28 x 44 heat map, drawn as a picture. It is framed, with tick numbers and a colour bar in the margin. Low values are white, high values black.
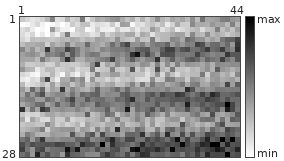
The top left is the ninth with the lowest average. Horizontal stripes repeat 3 times down the table. The histogram is bell-shaped. Values rise toward the bottom right. The ninth with the highest average is the bottom right. No row or column stands out.
